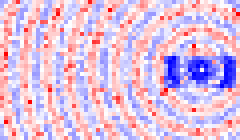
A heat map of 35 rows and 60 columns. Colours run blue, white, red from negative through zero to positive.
Odd rows or columns: none. Odd patch: lower, in the middle right. Rings: centred on the middle right. Ninth with the lowest average: middle right.
